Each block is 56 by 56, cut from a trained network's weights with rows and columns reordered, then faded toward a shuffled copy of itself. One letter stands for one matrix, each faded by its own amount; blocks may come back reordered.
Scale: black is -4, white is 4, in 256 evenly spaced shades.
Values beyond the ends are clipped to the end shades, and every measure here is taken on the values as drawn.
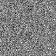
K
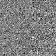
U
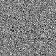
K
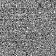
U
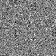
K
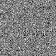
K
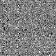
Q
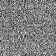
U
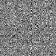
Q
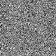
K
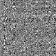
Q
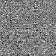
U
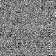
U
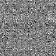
Q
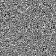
K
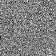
K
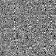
Q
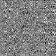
Q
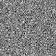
K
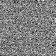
U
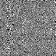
U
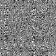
Q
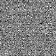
U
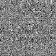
U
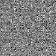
Q
